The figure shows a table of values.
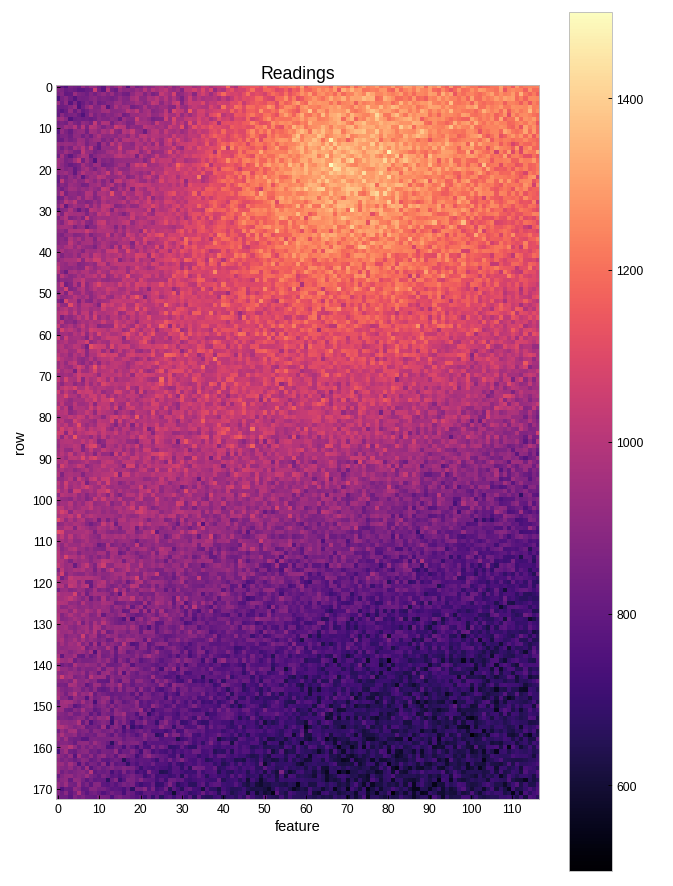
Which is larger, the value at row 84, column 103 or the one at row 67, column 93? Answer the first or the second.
the second
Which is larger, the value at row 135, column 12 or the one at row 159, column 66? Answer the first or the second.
the first
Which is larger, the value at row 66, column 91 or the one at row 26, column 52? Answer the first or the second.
the second
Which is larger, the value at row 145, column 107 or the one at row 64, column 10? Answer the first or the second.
the second
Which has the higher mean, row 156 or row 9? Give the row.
9
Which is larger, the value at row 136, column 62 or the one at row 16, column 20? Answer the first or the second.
the second
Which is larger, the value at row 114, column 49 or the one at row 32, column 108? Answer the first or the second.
the second
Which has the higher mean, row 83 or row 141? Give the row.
83
